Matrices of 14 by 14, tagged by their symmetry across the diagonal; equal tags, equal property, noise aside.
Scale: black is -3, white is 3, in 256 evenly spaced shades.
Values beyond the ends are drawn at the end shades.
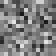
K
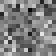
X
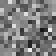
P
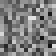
X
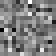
K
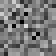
P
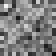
P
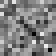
P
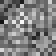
P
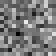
X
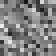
K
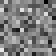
X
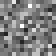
X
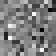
X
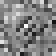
P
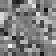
K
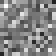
P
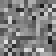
K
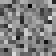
X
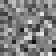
K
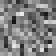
K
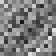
P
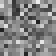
X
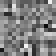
K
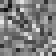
P
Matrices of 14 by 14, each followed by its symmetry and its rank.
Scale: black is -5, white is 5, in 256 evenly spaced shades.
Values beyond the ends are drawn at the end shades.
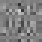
neither, rank three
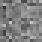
neither, rank three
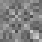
symmetric, rank three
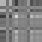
symmetric, rank one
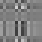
neither, rank one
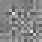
symmetric, rank three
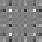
symmetric, rank one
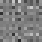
neither, rank three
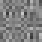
neither, rank three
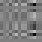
neither, rank one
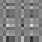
neither, rank one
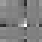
symmetric, rank one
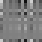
neither, rank one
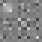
symmetric, rank three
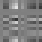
neither, rank one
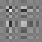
symmetric, rank one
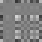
symmetric, rank one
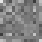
symmetric, rank three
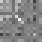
symmetric, rank three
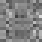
neither, rank three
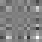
symmetric, rank one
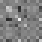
symmetric, rank three
